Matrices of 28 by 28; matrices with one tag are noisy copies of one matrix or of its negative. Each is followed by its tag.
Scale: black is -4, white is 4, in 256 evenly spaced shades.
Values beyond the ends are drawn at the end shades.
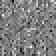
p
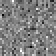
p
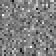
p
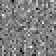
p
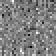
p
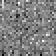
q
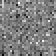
q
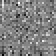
q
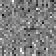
p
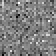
q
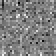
q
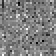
q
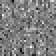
p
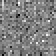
q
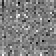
q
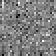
q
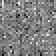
q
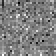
q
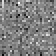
q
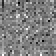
q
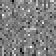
p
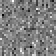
p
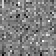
q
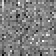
q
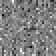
p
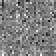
q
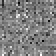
q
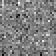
q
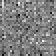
q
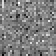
q
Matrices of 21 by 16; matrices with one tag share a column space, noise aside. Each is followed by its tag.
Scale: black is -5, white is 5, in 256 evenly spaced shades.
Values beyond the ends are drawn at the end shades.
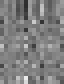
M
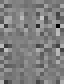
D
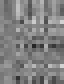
M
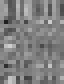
M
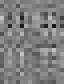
D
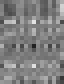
M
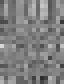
M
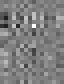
D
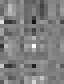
M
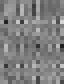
M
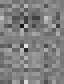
D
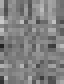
M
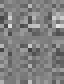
D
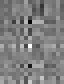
M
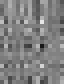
M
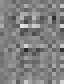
D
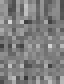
M
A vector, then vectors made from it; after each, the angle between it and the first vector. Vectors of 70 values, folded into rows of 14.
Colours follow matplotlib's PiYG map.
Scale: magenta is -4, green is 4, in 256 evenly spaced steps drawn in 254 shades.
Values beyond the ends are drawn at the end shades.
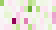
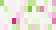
nearly parallel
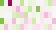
partly aligned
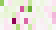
nearly parallel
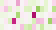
partly aligned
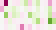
orthogonal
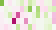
nearly parallel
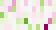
orthogonal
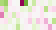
orthogonal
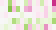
partly opposed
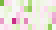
nearly parallel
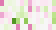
nearly opposite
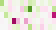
nearly parallel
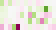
orthogonal
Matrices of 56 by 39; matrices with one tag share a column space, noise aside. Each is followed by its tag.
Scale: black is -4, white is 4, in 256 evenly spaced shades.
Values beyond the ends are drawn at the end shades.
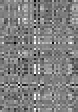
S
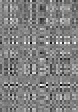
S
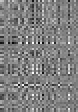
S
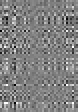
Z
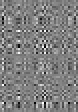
Z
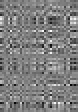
Z
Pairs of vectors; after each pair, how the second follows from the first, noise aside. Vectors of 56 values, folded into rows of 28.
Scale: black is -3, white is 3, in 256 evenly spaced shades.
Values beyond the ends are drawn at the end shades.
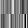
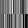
sign-scrambled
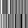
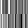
copied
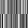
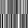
copied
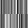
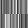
copied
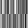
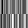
reversed
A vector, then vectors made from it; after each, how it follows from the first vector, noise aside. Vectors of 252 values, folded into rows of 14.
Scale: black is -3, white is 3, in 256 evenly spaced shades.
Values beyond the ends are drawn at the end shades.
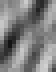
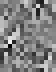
sign-scrambled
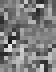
sign-scrambled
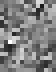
sign-scrambled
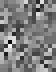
sign-scrambled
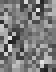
sign-scrambled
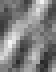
negated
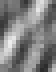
negated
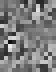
sign-scrambled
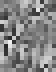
sign-scrambled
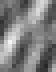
negated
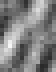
negated
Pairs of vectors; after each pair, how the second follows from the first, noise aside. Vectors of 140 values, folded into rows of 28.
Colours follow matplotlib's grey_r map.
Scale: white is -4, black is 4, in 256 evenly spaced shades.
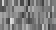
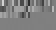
partly zeroed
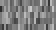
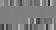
partly zeroed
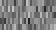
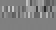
partly zeroed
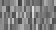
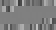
partly zeroed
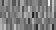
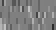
partly zeroed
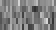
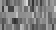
wrapped around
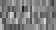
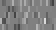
partly zeroed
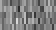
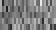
wrapped around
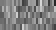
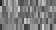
wrapped around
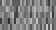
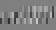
partly zeroed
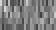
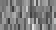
wrapped around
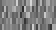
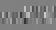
partly zeroed
